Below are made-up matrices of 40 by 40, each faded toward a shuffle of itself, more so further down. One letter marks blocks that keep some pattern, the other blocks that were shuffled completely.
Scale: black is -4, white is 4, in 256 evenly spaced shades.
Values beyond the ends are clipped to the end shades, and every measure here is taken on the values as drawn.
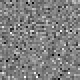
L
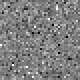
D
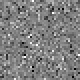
L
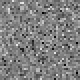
D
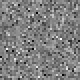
D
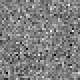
D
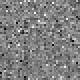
L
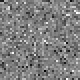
L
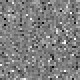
D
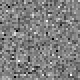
D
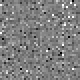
L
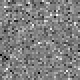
L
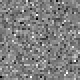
D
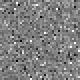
D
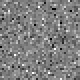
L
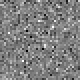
D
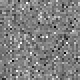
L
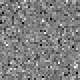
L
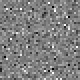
L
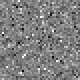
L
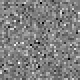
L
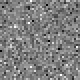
D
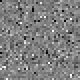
D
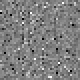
L
